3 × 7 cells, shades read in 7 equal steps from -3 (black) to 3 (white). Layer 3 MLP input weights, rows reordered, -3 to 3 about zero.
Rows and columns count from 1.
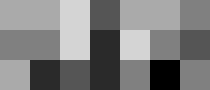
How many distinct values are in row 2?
4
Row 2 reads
0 0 2 -2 2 0 -1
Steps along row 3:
down up down up down up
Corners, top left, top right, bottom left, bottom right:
1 0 1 0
